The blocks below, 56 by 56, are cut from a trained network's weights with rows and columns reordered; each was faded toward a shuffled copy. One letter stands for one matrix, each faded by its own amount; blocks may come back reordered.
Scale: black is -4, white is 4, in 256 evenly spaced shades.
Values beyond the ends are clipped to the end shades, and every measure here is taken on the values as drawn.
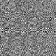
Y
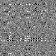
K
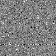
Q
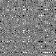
K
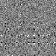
K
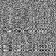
Y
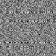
Y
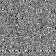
Q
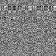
Y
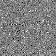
Q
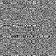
Y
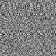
Y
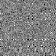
K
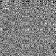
Y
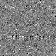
Q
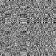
Y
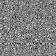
Q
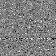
Q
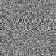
Y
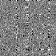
K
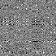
K
